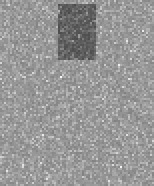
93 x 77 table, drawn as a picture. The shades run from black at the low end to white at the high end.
No regular stripes run through it. In the top middle lies a patch that is lower than the rest. The top middle is the ninth with the lowest average.
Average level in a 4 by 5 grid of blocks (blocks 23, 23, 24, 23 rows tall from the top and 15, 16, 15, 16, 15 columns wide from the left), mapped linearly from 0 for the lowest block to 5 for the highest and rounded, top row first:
5 4 0 4 5 | 5 5 3 5 5 | 5 5 5 5 5 | 5 5 5 5 5
